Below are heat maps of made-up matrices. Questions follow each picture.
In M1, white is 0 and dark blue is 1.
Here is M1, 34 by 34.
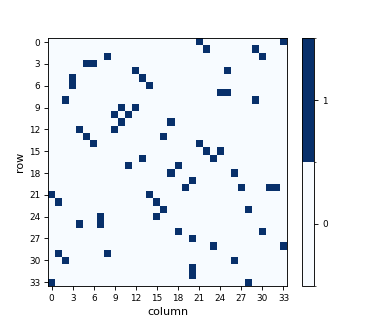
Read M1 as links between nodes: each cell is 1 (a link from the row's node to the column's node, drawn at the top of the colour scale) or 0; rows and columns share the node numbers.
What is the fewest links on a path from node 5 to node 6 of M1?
2
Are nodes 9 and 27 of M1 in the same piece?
no
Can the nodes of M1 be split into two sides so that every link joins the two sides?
no
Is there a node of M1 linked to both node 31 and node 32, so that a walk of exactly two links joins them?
yes
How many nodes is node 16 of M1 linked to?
2
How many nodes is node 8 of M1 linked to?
2
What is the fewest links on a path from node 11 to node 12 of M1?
3
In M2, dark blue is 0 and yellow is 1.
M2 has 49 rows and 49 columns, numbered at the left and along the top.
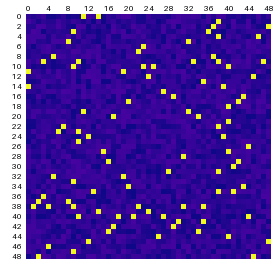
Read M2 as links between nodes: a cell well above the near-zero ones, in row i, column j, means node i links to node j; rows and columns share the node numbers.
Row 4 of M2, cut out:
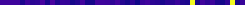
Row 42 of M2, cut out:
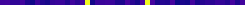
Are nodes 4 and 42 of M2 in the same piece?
no
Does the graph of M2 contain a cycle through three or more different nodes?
yes
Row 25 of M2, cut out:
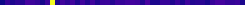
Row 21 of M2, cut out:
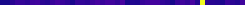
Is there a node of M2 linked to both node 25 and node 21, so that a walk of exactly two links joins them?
no
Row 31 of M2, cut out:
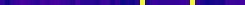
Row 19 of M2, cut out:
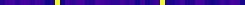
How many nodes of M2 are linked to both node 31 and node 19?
0
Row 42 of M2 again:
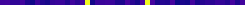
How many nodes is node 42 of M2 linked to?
2
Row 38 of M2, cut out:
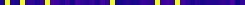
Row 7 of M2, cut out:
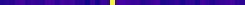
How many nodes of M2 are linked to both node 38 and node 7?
1
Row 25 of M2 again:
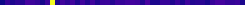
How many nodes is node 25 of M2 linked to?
1
